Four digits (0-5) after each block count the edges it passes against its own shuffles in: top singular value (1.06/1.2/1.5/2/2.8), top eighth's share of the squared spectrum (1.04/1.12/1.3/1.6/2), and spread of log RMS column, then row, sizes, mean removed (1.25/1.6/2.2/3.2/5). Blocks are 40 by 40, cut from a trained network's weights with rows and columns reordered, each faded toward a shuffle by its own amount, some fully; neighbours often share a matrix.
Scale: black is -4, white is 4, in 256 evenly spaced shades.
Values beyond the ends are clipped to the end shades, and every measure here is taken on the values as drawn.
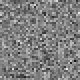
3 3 1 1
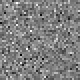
0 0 0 0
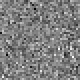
2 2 0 0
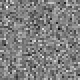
1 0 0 0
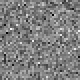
0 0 0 0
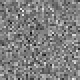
1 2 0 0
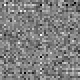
3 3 1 2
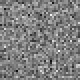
2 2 1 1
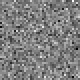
0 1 0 0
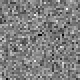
0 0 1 0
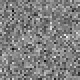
2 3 1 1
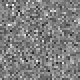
0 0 0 0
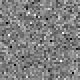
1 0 0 0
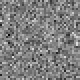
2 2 0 0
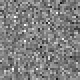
2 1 0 0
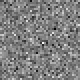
0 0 0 0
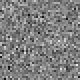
0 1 0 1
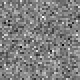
0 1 0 0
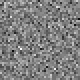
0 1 0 0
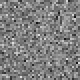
0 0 0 0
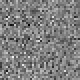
3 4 1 2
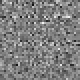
2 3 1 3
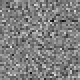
2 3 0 1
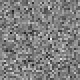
2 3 1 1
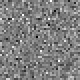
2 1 0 0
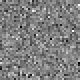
1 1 0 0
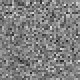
2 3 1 1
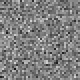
1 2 0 1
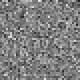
2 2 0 1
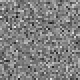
0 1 0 0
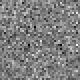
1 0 0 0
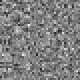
2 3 1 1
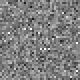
0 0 0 0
